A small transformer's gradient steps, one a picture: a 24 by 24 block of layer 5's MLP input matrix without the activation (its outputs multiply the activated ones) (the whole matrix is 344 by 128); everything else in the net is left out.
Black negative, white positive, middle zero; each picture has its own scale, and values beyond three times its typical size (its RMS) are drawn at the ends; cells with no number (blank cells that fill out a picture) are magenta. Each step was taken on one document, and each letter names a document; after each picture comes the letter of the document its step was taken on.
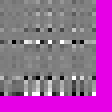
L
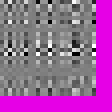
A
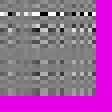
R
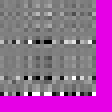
L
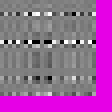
L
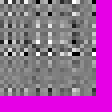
A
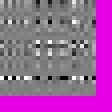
A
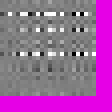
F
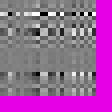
R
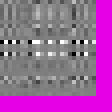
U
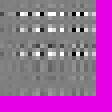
F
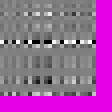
L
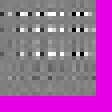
F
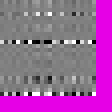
L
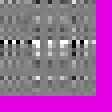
U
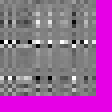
U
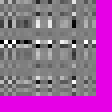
U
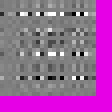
F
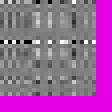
U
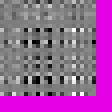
L
